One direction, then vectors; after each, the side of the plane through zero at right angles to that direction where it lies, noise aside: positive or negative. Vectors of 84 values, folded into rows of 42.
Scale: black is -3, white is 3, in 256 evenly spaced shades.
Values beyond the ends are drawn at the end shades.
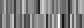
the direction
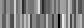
negative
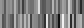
negative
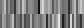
positive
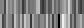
negative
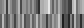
positive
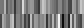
positive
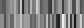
negative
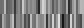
positive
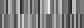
positive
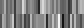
positive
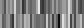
negative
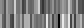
negative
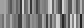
positive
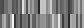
positive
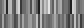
positive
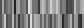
positive
